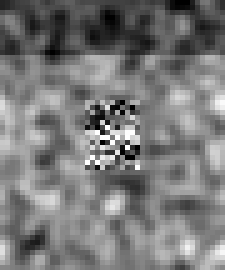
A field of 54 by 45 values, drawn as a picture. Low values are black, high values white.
The centre is the roughest part. In the centre lies a patch that is rougher than the rest. On average the colour sits 50% of the way up the scale. A horizontal seam about 20% of the way down splits the table, and the bottom part is higher.
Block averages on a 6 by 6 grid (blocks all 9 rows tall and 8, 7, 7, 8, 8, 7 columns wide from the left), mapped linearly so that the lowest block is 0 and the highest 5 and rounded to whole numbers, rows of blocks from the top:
110011
324334
543355
535335
454344
334455
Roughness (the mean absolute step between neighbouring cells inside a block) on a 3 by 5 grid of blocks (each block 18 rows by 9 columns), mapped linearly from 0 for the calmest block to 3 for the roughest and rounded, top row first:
0 0 0 0 0 / 0 0 3 0 0 / 0 0 0 0 0
